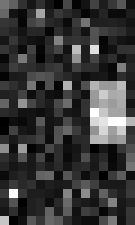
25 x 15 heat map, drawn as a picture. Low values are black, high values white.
Roughest part: middle right. Histogram: skewed, a long tail of high values. Ninth with the highest average: middle right. Odd patch: higher, in the middle right.
